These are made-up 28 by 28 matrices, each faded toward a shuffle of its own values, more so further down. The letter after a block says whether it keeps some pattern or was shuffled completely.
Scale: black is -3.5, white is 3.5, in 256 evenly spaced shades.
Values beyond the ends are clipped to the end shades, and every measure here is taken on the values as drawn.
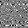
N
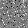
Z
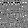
N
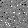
Z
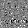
N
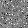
Z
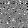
N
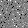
Z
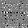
N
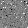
Z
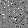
Z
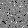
Z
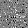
N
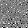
N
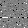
N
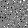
Z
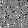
Z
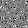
N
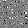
N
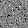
Z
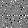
N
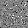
N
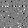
N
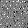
N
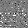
N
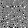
N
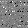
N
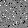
Z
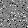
N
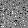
Z
